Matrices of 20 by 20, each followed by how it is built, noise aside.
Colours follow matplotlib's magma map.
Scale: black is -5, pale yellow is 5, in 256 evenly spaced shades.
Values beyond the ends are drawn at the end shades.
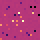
sparse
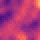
smooth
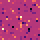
sparse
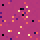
sparse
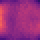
smooth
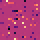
sparse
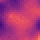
smooth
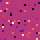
sparse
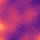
smooth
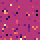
sparse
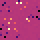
sparse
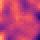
smooth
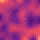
smooth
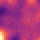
smooth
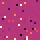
sparse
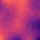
smooth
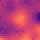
smooth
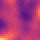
smooth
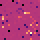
sparse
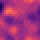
smooth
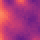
smooth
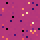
sparse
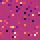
sparse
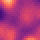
smooth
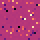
sparse
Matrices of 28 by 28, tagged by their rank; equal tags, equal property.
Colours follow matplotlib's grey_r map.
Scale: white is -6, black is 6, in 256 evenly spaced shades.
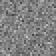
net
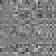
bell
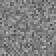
net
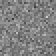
net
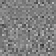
bell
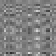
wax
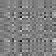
wax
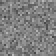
net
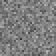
net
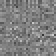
bell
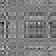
wax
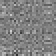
bell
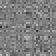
bell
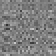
bell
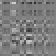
wax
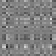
wax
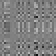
wax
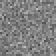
net
